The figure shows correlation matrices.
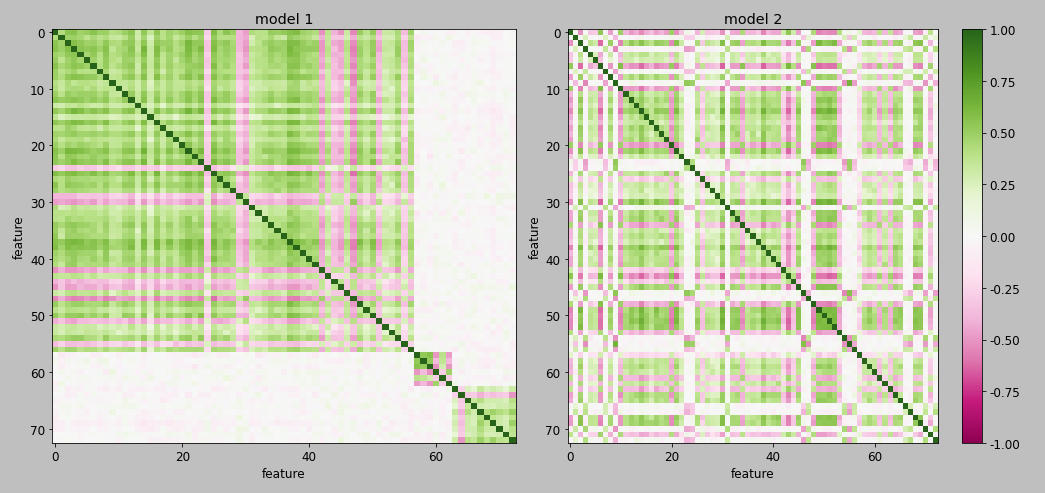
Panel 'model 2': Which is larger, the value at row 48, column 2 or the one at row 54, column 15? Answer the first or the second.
the second
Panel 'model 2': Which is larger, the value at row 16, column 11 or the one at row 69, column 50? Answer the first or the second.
the second
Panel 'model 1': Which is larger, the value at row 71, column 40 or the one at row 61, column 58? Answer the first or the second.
the second
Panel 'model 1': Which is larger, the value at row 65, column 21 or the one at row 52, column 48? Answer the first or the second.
the second
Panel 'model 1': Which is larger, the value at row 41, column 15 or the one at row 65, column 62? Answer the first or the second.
the first
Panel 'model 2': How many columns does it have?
73
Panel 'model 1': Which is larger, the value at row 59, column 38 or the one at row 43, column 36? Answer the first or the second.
the second
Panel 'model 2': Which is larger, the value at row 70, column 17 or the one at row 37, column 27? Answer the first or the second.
the second
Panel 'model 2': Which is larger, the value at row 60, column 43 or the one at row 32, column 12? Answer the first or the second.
the second
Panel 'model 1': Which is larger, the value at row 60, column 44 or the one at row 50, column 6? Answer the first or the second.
the second
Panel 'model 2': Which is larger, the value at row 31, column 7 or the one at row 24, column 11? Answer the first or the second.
the first
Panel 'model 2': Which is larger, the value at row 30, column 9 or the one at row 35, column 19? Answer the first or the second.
the second
